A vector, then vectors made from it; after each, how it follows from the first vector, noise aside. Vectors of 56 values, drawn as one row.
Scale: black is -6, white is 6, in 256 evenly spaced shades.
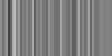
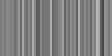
reversed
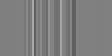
partly zeroed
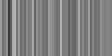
copied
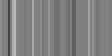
partly zeroed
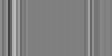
partly zeroed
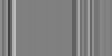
partly zeroed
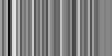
scaled up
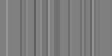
partly zeroed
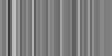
copied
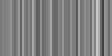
reversed
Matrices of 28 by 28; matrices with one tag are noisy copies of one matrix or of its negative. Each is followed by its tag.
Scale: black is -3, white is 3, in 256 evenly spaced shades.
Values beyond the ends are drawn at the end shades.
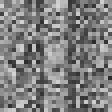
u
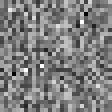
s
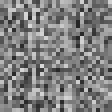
s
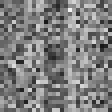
u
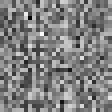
s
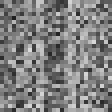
u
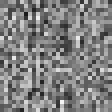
s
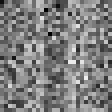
u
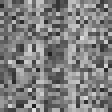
u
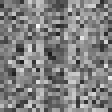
u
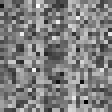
u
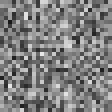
s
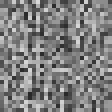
s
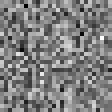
s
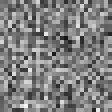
s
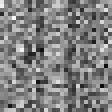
u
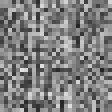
s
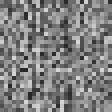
s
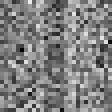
u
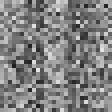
u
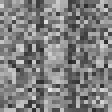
u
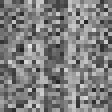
u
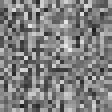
s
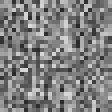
s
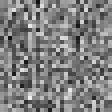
s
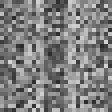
u
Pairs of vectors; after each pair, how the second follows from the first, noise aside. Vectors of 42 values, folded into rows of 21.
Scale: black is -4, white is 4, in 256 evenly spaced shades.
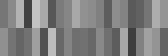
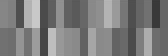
sign-scrambled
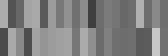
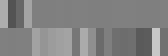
partly zeroed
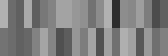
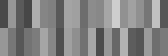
sign-scrambled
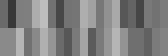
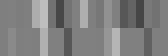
partly zeroed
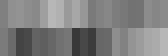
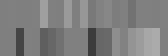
partly zeroed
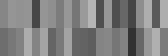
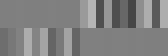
partly zeroed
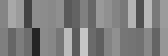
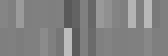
partly zeroed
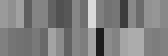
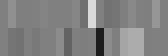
partly zeroed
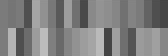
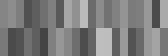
sign-scrambled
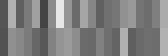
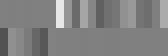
partly zeroed
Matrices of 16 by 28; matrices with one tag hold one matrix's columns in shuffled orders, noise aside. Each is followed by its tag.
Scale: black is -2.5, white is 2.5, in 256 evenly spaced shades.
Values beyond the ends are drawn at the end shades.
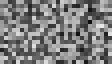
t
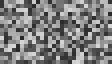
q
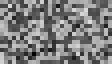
t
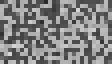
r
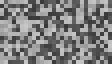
t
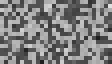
t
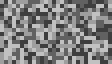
r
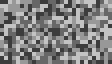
q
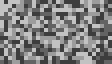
q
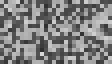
t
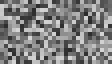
r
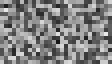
t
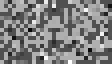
q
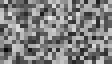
t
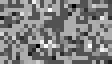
t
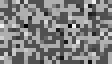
q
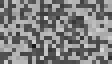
t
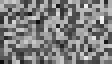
q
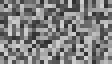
r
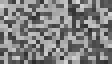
q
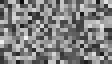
q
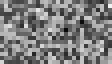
r
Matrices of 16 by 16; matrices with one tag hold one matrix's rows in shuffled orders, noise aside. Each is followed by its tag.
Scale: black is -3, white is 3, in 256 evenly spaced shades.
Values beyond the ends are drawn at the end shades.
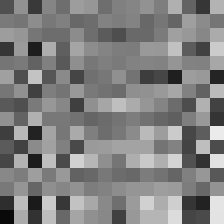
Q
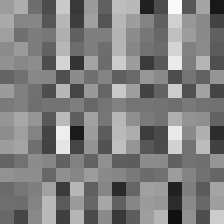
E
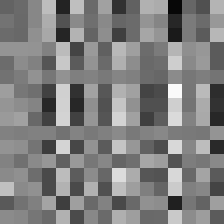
E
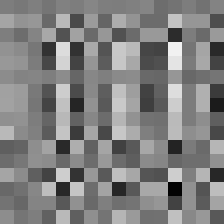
E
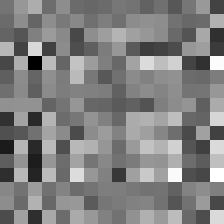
Q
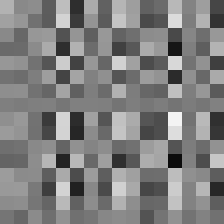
E
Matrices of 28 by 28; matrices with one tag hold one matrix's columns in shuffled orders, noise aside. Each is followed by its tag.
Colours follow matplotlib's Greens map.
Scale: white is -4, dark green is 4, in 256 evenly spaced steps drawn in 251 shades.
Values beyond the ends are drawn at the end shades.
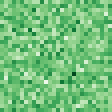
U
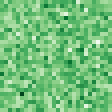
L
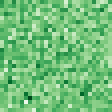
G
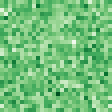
L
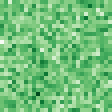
L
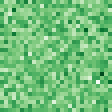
U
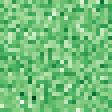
G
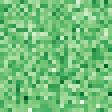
G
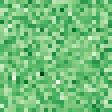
U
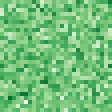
G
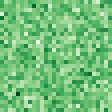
L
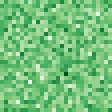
U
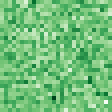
G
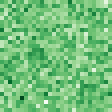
G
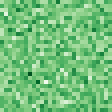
U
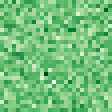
U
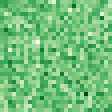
L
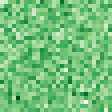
G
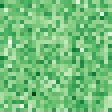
L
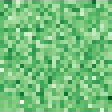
G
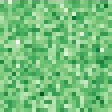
L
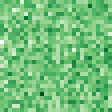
L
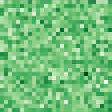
U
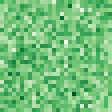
L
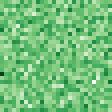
U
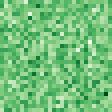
L
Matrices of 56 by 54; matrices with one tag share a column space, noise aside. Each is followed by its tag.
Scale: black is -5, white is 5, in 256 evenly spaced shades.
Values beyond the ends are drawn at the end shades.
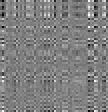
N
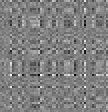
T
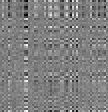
N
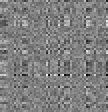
T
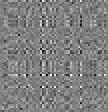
T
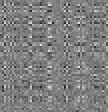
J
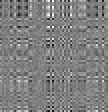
N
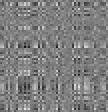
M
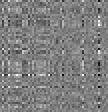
T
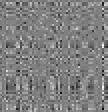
M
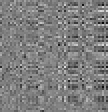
J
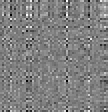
N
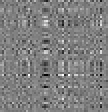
T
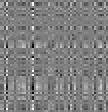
M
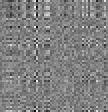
N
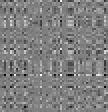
T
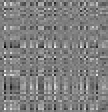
M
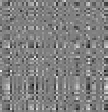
M
